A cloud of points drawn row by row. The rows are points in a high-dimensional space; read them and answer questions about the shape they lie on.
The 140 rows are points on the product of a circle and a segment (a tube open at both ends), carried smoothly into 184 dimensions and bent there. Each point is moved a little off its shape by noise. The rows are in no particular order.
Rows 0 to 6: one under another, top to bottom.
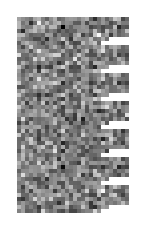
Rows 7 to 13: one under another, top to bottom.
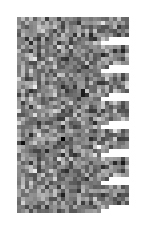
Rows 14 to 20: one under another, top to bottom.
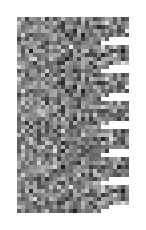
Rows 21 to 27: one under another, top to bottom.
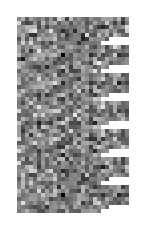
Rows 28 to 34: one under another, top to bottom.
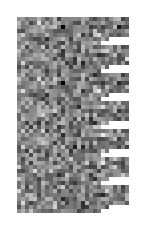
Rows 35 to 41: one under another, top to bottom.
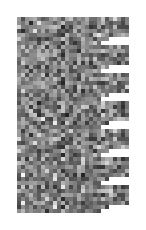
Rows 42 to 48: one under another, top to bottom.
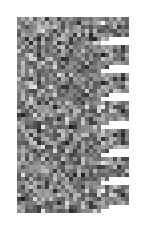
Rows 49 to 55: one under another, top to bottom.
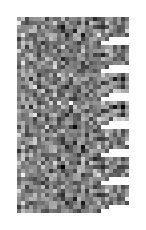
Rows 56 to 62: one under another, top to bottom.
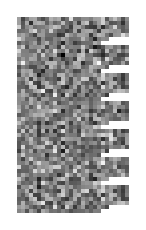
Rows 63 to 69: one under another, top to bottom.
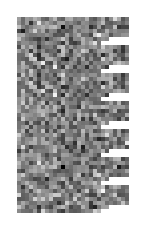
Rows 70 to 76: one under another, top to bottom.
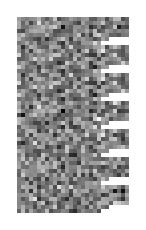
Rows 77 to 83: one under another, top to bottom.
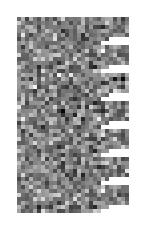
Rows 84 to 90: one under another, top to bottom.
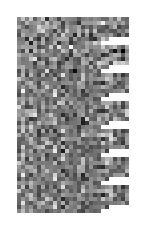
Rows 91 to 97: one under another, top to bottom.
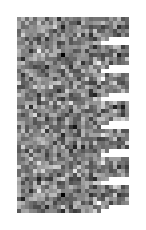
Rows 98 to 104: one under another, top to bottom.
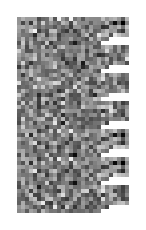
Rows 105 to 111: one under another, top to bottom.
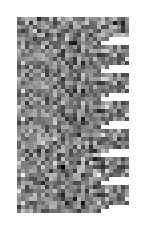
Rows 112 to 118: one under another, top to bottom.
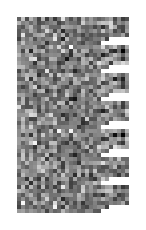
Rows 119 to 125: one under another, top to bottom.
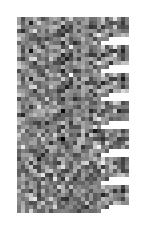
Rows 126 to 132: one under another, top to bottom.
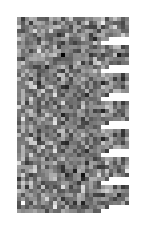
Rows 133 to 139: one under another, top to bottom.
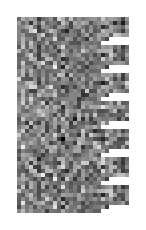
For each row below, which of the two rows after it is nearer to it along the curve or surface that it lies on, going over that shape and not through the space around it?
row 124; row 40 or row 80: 40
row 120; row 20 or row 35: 35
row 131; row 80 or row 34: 80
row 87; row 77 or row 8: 77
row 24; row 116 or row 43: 116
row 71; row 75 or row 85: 85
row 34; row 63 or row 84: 84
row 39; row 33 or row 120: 120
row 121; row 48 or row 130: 48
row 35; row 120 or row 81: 120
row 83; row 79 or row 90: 79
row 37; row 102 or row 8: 8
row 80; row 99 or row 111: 111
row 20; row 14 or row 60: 60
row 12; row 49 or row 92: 49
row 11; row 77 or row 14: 14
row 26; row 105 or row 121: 105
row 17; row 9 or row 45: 9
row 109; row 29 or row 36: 36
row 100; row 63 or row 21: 63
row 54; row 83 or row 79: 83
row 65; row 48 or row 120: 48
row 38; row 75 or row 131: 131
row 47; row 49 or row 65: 49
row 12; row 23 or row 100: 100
